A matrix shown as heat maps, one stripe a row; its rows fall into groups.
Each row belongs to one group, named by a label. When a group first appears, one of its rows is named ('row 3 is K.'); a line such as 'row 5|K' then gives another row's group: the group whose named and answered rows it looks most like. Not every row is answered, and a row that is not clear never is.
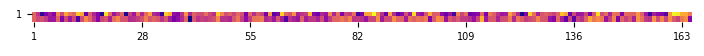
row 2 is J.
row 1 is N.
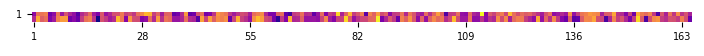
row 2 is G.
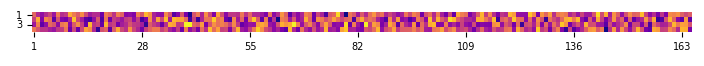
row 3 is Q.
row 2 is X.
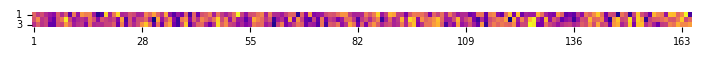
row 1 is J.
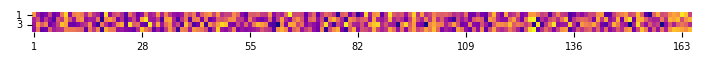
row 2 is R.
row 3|G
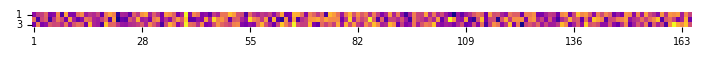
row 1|R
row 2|X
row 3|Q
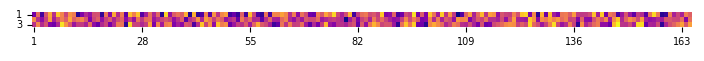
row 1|X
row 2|N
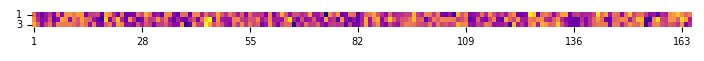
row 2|J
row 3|N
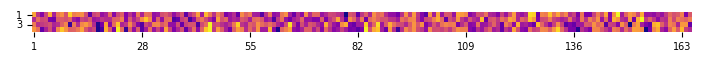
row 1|N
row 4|N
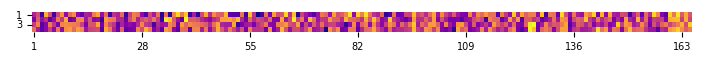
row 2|R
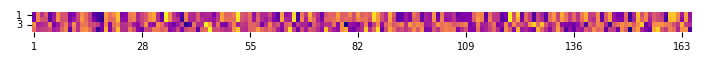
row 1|R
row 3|J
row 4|J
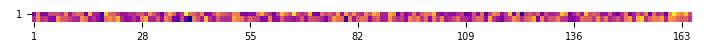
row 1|Q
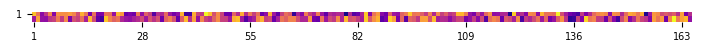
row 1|N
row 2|Q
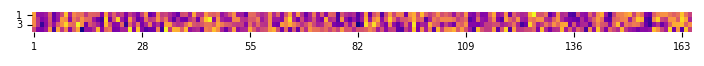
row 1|J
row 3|N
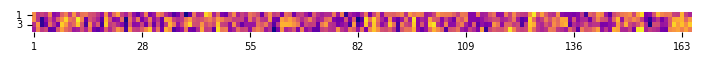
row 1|J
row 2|N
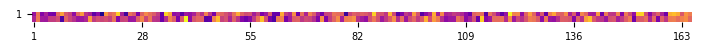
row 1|R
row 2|Q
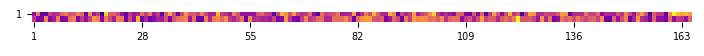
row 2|X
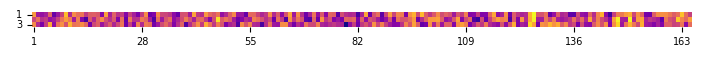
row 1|J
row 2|G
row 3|N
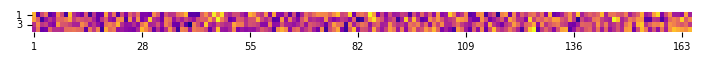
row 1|X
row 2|N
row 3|R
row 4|Q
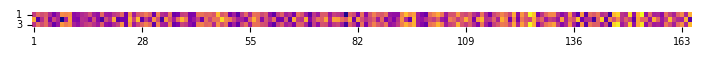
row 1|G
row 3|G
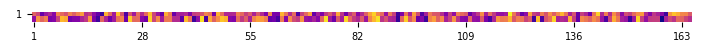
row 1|N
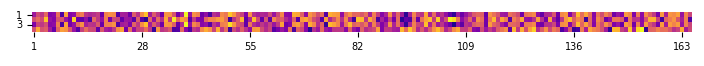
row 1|R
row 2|X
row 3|R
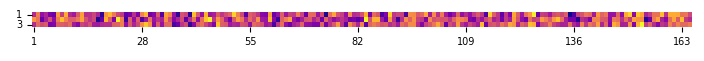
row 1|R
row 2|N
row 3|G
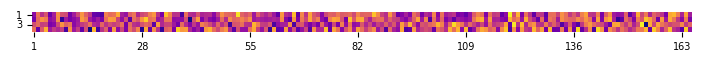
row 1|R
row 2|R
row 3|G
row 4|X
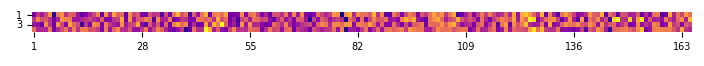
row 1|X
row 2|G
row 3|X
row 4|J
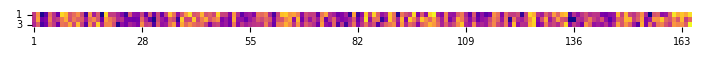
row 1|Q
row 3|Q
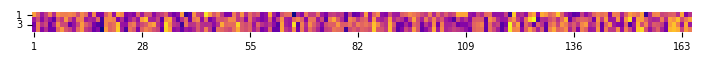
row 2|R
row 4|R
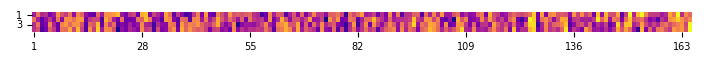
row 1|R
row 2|N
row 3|Q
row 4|Q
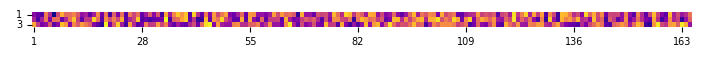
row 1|X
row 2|X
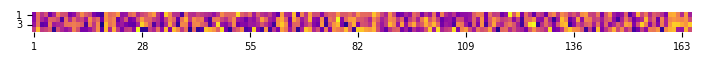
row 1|R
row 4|X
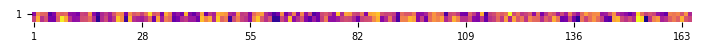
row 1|G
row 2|G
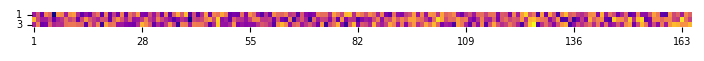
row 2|J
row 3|Q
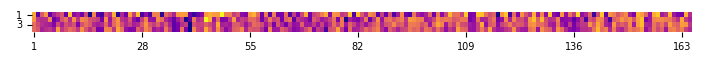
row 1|X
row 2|J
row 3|J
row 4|N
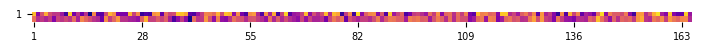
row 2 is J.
